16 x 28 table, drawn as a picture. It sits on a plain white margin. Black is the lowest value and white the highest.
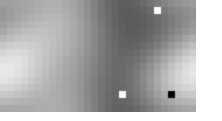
No regular stripes run through it. The middle left is the ninth with the highest average. Values change most from cell to cell in the bottom right. Three lone cells stand out: two far higher and one far lower than their neighbours.
